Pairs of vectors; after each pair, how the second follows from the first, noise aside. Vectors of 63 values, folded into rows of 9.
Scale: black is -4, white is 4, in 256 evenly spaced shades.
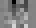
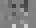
partly zeroed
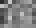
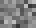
shuffled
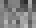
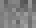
shrunk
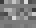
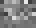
copied
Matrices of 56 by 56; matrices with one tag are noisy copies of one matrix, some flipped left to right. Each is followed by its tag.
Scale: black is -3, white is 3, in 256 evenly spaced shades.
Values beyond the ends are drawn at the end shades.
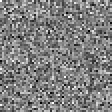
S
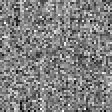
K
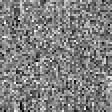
K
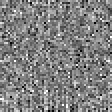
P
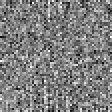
P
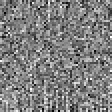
P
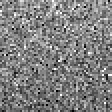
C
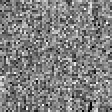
K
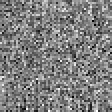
K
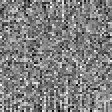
P
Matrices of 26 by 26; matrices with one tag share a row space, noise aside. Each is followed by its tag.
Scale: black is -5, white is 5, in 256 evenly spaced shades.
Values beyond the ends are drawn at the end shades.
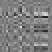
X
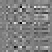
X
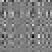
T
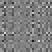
T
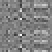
X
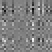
T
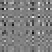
T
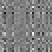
T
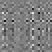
T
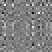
T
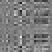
X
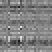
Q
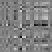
X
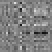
X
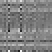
Q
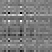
Q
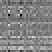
Q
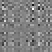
T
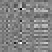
X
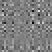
T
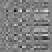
X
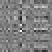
X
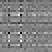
Q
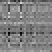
Q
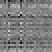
Q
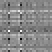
Q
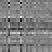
Q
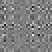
T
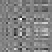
X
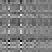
Q
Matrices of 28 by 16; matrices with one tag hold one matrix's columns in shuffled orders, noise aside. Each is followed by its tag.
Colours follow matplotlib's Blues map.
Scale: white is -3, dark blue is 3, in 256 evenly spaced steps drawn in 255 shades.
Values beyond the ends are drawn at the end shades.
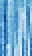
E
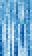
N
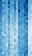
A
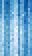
A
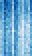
A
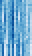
E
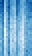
A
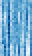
E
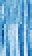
N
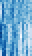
N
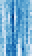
E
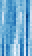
E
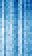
A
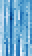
E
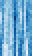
E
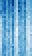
A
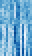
N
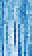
N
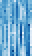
N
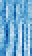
N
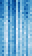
A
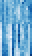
N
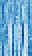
N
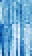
N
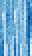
E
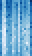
A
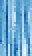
E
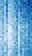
A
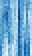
E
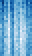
A
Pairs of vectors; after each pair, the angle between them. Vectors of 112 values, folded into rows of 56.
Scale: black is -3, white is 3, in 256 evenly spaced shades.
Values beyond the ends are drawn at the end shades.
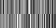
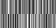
orthogonal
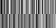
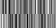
partly opposed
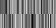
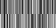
partly aligned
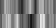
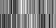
partly opposed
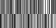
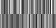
partly opposed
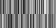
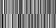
partly opposed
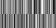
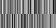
partly aligned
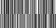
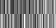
orthogonal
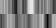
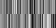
partly opposed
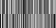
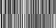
nearly opposite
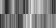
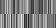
partly opposed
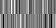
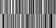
nearly parallel
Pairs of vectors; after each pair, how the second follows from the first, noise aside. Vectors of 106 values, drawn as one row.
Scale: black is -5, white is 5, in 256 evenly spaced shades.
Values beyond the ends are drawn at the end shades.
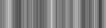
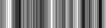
scaled up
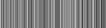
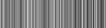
sign-scrambled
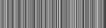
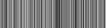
sign-scrambled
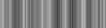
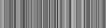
sign-scrambled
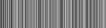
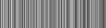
sign-scrambled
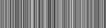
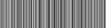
sign-scrambled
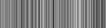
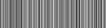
sign-scrambled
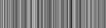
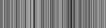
sign-scrambled
